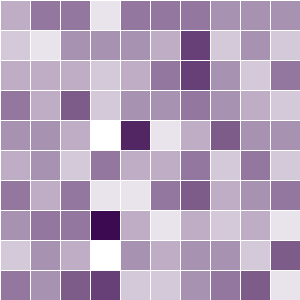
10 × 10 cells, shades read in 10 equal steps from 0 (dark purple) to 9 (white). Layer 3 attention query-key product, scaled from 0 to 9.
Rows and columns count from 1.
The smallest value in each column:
4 4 3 0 1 4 2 3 3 3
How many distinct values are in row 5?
6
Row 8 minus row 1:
-1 0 0 -8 2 4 2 2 1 3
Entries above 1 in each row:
10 10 10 10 9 10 10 9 10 10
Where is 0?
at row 8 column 4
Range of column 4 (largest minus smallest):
9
